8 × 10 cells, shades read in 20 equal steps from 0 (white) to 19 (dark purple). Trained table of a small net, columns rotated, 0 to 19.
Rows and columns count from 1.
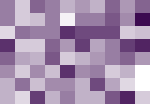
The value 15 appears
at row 4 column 6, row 4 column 9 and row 8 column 3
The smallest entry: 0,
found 2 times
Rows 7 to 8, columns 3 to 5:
5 9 9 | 15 6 10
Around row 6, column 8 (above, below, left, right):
10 7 10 6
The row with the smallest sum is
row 7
